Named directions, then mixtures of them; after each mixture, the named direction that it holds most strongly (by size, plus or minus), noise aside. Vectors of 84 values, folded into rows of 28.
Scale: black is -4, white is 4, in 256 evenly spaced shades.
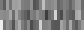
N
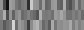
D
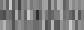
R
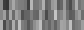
D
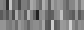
R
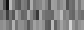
D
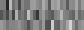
R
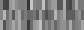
D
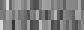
N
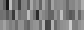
R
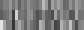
R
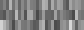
R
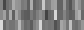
N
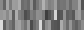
N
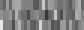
N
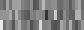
N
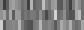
N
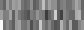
N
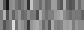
D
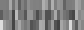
R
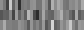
R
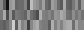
D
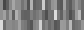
N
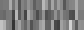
R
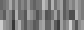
R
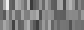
D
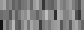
N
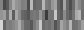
N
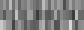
R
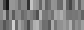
D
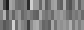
D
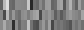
D
